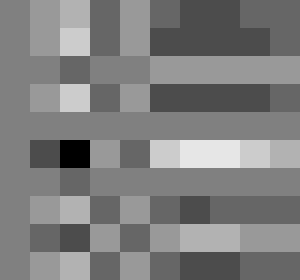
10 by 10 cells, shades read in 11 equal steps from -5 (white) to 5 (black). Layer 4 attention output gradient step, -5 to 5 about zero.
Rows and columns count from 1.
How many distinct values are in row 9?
5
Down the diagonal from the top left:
0 -1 1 1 0 -3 0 1 -1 1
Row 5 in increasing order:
0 0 0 0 0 0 0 0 0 0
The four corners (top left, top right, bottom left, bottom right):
0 1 0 1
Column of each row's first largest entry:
7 6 3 6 1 3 3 7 3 7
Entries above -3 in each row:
10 9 10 9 10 6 10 10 10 10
